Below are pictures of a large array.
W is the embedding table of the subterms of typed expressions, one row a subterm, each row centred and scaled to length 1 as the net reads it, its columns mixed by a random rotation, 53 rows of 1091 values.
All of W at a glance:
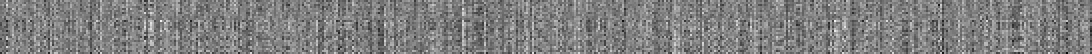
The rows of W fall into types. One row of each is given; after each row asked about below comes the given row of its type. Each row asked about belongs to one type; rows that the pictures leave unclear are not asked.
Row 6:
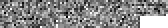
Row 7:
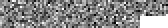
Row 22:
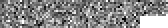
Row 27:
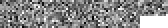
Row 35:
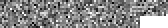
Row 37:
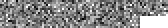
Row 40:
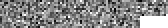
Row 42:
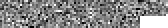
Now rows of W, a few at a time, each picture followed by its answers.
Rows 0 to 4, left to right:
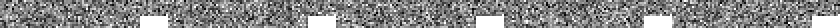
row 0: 6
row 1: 37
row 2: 42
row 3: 22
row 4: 7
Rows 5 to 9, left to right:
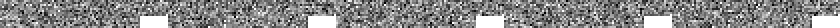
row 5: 42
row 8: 42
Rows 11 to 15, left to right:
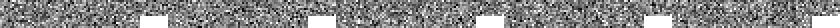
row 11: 7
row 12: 42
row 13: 22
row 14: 27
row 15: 37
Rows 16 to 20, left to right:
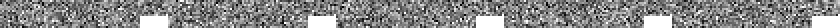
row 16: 27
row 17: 7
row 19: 22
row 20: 40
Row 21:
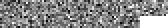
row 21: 40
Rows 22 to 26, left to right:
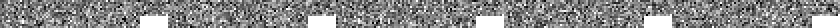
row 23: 27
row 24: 40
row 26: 6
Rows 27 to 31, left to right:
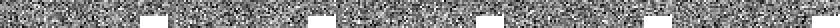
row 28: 22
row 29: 22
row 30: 40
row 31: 35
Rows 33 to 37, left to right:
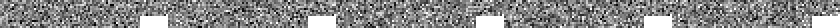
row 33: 7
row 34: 42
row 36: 6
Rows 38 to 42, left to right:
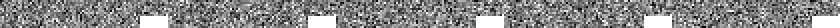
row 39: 7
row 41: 27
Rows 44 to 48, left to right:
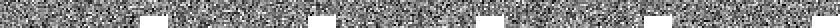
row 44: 35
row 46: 22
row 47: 7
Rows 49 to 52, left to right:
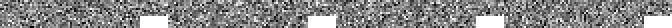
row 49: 42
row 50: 35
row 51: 27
